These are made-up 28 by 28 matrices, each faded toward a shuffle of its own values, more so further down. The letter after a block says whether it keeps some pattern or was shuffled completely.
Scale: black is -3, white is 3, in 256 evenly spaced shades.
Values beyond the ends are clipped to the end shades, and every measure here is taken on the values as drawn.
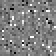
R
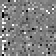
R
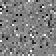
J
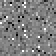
J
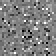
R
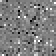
R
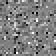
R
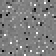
J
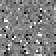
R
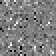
R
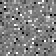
J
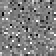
J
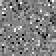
J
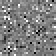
R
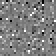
R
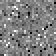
J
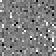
R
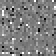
R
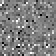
R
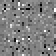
R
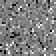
J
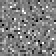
J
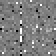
R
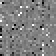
R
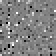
R
